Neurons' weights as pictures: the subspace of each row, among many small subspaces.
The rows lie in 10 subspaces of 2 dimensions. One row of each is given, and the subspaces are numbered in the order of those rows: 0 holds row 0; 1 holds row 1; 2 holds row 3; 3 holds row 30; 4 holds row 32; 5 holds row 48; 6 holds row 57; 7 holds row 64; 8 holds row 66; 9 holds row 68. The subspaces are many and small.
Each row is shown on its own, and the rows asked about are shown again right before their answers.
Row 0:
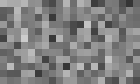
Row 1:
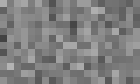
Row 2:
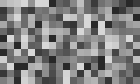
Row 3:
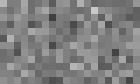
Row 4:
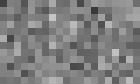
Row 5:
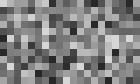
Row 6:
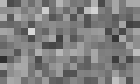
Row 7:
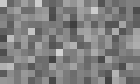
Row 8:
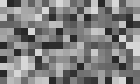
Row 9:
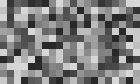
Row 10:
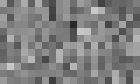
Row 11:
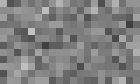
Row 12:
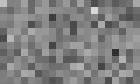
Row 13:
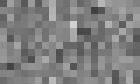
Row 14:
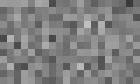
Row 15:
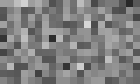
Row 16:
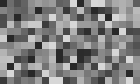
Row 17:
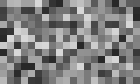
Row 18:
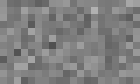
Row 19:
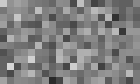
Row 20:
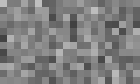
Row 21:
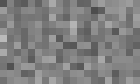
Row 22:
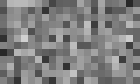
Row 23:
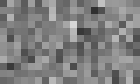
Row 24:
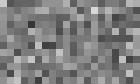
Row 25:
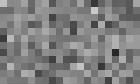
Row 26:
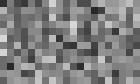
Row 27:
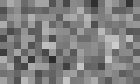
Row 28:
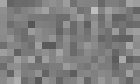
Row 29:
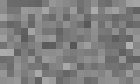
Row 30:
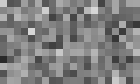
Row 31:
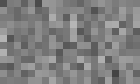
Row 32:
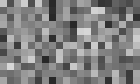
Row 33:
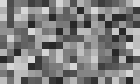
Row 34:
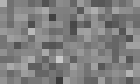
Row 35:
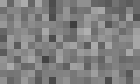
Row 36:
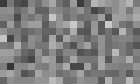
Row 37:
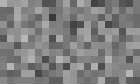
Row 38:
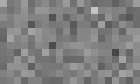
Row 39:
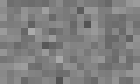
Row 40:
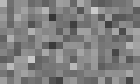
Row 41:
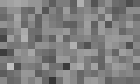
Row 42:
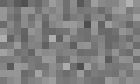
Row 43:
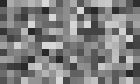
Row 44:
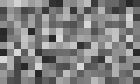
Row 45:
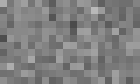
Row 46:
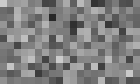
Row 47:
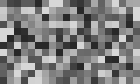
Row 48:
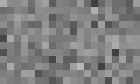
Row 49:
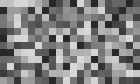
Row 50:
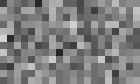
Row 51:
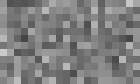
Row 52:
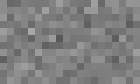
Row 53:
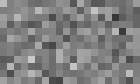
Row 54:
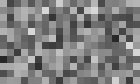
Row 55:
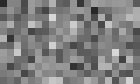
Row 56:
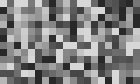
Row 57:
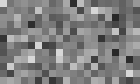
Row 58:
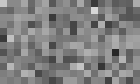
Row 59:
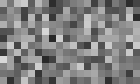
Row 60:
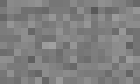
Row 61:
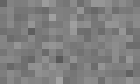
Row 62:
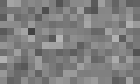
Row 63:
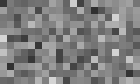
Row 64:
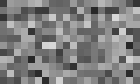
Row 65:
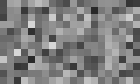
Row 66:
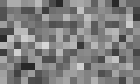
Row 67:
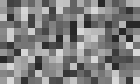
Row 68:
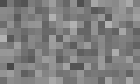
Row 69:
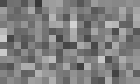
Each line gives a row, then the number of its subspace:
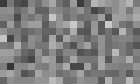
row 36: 9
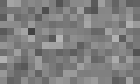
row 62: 3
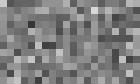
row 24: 6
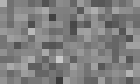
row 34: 0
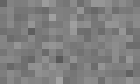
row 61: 0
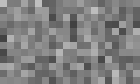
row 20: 3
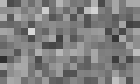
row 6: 3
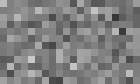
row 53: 7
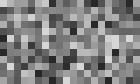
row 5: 5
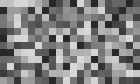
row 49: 6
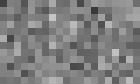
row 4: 2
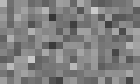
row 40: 9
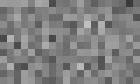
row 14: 2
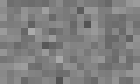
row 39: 0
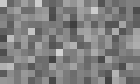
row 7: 8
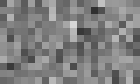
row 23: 4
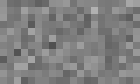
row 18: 2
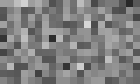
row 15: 9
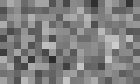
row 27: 5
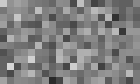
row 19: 7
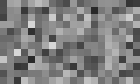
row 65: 2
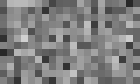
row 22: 6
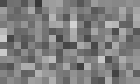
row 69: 3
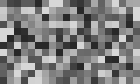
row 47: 8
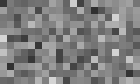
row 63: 6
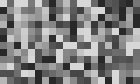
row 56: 1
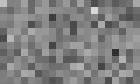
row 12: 5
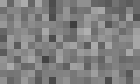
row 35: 4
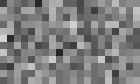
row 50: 8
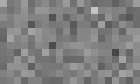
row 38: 5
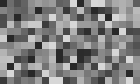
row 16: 7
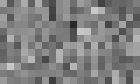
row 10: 4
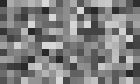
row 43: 0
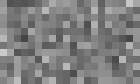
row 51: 6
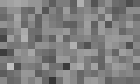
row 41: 7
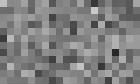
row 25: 5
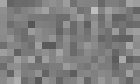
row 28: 6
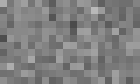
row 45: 1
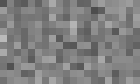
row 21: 1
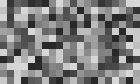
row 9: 9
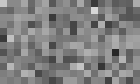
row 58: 5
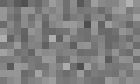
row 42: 9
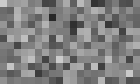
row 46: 0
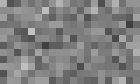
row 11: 8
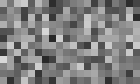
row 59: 4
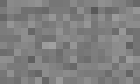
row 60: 7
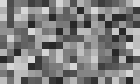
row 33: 9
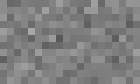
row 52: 3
